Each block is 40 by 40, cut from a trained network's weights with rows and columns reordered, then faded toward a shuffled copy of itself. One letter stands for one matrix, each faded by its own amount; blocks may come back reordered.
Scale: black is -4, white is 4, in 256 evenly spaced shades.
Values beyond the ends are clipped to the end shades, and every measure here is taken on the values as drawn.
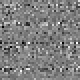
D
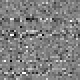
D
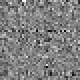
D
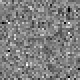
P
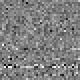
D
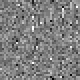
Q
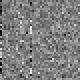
Q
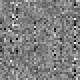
Q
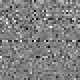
D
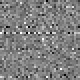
D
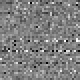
D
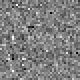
P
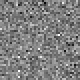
P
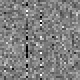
Q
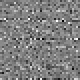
D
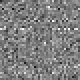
D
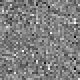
P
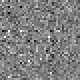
P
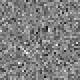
P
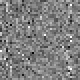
Q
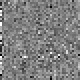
Q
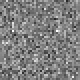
P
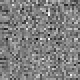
D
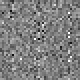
Q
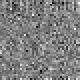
D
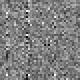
Q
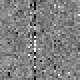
Q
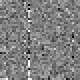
Q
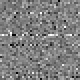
D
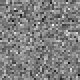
P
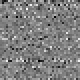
D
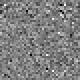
P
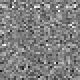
D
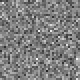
P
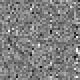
Q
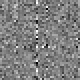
Q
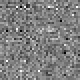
P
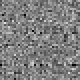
D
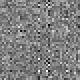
Q
